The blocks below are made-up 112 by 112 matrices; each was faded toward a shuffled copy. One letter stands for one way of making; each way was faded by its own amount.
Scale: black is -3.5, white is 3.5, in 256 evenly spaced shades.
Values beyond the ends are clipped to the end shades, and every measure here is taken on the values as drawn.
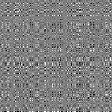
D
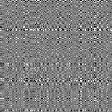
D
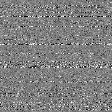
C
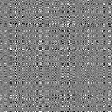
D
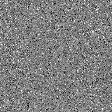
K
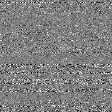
C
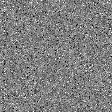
K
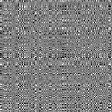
D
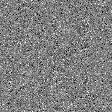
K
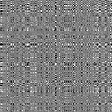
D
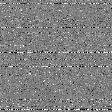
C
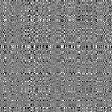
D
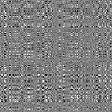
D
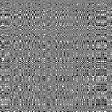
D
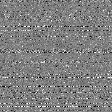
C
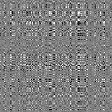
D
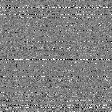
C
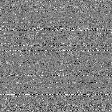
C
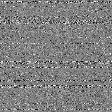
C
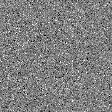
K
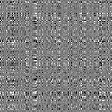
D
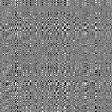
D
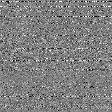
C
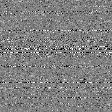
C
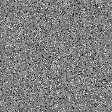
K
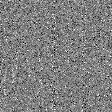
K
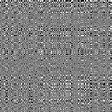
D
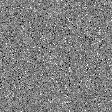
K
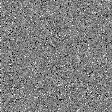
K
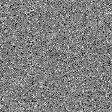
K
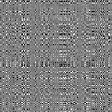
D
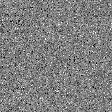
K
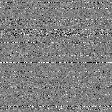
C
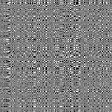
D
